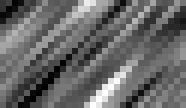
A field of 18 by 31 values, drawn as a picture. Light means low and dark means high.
Calmest part: middle right. Odd rows or columns: none. Mirror symmetry: none. Ninth with the lowest average: bottom middle.
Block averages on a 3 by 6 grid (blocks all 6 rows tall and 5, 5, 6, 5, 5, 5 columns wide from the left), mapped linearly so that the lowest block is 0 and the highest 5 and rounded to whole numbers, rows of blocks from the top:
4 3 1 3 3 4 / 2 3 4 3 3 3 / 4 5 3 0 4 3
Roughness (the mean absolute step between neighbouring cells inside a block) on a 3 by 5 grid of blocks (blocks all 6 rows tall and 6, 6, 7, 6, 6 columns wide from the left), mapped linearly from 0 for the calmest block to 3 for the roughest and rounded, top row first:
21232 | 12210 | 11221
